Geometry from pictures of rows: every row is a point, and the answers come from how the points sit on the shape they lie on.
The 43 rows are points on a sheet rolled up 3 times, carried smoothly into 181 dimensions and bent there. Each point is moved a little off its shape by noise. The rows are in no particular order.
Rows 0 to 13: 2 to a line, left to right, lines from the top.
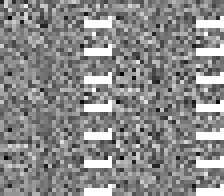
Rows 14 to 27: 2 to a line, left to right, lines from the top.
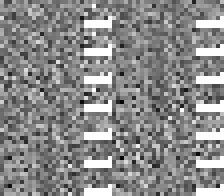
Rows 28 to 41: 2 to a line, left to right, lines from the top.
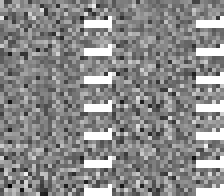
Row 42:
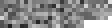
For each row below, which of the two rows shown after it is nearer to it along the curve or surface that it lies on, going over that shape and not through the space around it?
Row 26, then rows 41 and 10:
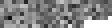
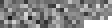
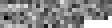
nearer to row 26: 41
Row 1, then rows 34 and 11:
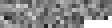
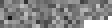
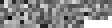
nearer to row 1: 34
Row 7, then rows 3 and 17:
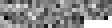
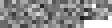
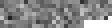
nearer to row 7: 3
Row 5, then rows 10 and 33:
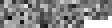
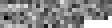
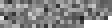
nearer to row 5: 10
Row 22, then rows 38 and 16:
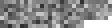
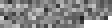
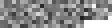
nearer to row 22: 16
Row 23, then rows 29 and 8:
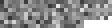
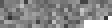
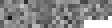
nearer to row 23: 8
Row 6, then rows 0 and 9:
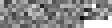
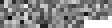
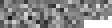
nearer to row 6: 9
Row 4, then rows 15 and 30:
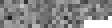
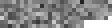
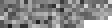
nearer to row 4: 15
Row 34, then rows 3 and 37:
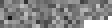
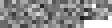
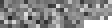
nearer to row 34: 37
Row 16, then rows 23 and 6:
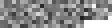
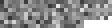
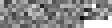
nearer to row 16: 6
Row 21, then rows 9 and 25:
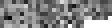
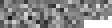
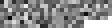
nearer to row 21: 25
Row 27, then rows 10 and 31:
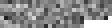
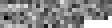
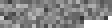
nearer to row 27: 31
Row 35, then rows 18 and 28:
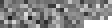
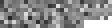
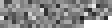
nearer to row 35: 18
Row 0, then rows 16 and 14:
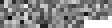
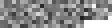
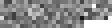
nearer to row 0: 16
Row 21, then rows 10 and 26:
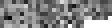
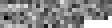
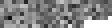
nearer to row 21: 10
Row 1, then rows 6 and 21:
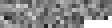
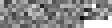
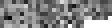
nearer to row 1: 6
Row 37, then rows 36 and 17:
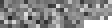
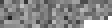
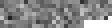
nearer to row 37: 36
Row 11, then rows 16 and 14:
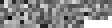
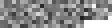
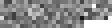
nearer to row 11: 16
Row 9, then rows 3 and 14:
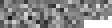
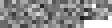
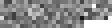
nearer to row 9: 3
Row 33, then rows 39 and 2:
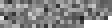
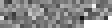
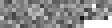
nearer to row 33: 39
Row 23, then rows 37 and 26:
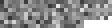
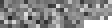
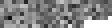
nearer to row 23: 37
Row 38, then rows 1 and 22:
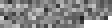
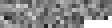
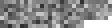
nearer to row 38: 1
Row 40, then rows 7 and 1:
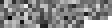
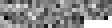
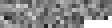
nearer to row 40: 7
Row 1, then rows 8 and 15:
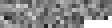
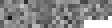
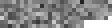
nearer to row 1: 15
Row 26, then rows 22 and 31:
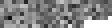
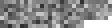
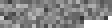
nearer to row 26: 22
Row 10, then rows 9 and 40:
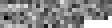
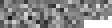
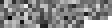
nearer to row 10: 40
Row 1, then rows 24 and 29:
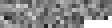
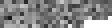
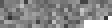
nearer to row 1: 24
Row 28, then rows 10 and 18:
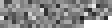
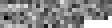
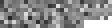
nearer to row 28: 10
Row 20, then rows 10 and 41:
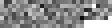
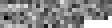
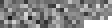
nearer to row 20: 10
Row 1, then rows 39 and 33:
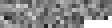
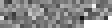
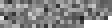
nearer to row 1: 33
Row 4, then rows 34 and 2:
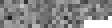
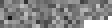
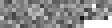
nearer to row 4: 34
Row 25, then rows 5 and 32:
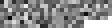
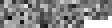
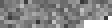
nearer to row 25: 5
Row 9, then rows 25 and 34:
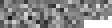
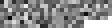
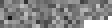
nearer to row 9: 34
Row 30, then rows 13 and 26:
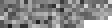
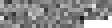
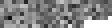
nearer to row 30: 26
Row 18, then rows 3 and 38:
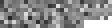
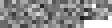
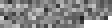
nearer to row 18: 3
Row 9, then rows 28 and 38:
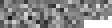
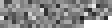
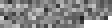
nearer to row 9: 38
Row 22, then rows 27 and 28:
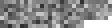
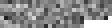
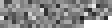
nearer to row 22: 28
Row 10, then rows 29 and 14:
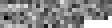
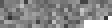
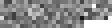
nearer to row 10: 14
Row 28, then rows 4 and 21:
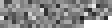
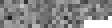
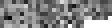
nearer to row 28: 21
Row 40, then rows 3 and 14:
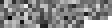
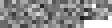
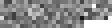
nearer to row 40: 3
